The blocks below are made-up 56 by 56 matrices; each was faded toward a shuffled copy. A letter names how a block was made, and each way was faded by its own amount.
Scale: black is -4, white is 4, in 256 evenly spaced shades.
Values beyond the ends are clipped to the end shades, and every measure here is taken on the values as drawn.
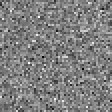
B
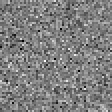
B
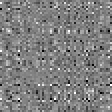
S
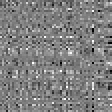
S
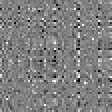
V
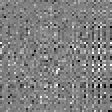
V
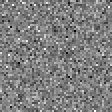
B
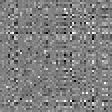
V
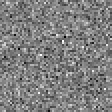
B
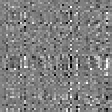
S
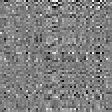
S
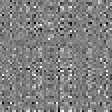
S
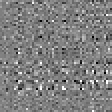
S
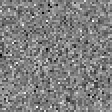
B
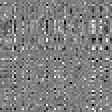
V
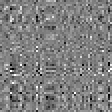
S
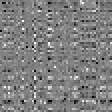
V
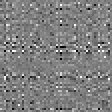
S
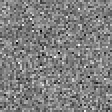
B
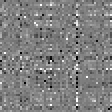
V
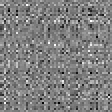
S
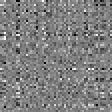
S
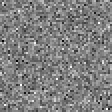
B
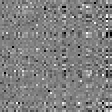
V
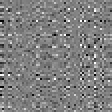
V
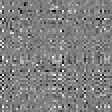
V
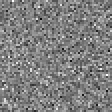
B
